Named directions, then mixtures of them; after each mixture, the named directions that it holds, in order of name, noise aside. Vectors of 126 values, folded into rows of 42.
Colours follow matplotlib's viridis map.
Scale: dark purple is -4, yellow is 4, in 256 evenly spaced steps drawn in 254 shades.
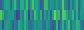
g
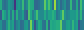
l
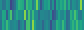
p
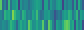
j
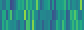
p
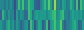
j, l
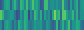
g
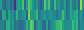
l, p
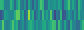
g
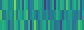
l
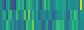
l, p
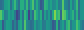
g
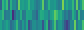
j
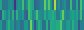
l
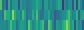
j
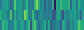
l, p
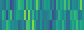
p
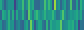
l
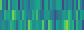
j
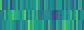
j, p
